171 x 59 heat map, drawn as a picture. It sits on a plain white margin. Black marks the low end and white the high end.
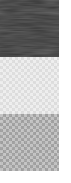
It is made of 3 by 1 panels. Panel 1,1: low, streaked across, faint in contrast. Panel 2,1: very high, checkered, faint in contrast. Panel 3,1: high, checkered.
